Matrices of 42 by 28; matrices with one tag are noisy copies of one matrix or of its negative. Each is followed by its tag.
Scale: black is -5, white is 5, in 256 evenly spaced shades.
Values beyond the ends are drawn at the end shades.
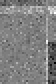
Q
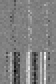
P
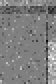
Q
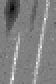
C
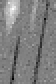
C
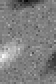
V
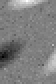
V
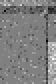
Q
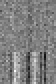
P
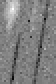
C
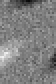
V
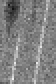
C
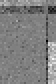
Q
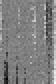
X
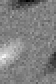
V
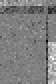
Q
